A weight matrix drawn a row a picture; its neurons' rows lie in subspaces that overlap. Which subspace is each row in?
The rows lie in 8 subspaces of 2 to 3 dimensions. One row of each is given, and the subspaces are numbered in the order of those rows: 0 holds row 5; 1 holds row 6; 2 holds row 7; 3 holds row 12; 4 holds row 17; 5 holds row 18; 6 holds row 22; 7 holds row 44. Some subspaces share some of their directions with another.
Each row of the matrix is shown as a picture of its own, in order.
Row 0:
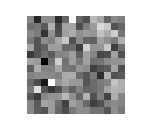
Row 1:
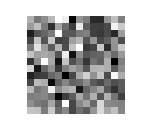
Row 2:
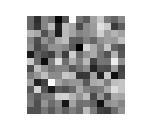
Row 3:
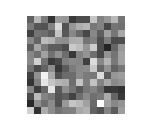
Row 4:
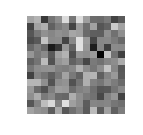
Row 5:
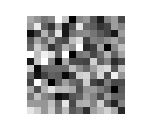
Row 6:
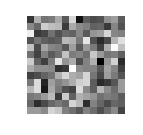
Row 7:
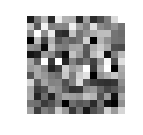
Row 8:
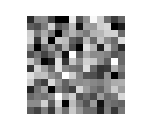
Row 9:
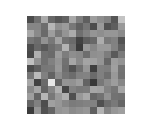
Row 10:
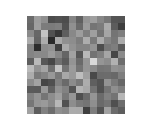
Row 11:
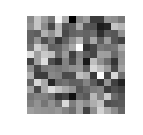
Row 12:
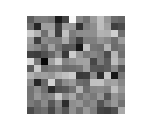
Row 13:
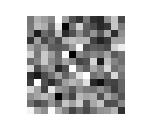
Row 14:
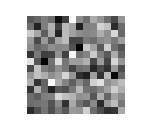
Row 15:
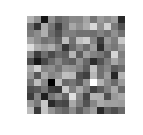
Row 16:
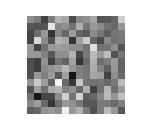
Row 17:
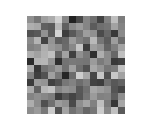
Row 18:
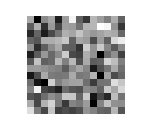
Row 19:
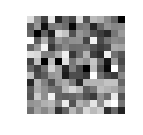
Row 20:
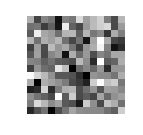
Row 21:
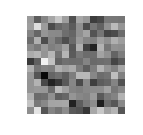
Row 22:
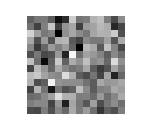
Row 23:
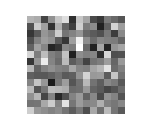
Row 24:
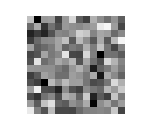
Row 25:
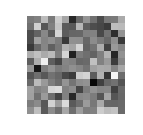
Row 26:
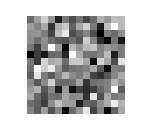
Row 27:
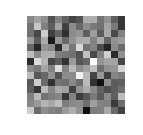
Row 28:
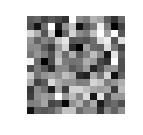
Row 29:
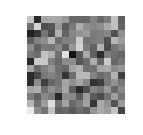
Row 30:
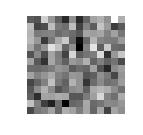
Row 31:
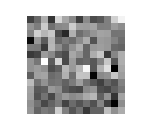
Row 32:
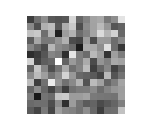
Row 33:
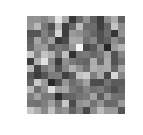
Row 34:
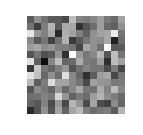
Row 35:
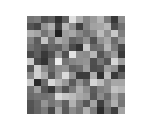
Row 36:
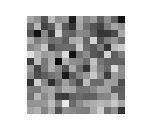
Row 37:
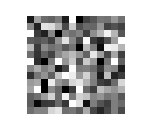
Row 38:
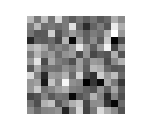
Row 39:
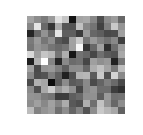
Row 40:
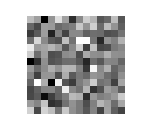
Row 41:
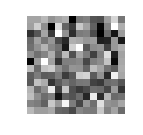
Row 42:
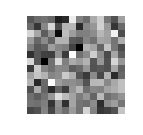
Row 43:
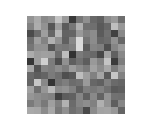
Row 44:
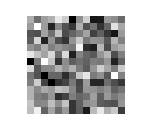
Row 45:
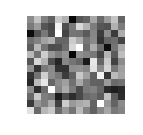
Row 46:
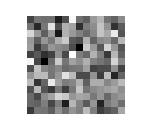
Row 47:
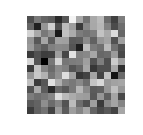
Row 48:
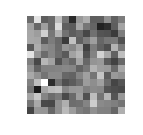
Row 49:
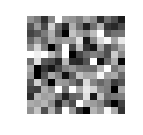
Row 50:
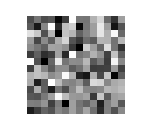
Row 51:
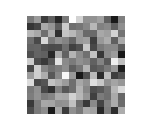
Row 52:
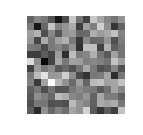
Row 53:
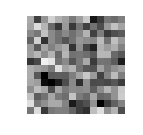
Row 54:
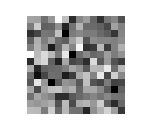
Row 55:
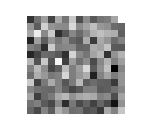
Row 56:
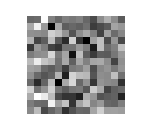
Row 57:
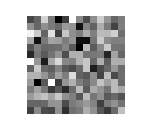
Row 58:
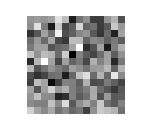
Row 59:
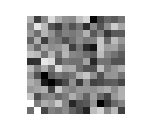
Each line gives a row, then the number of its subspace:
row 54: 0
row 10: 6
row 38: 5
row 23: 4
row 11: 5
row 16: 3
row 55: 2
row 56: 3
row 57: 3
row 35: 4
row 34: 5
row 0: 5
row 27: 6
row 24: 5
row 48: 5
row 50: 0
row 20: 1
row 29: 5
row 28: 0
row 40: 3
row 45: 7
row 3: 7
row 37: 1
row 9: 3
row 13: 1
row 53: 7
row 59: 7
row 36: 2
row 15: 3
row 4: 4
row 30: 4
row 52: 7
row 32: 2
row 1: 6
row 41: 0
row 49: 0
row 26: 0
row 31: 2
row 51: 4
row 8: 6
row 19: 2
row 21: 7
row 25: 3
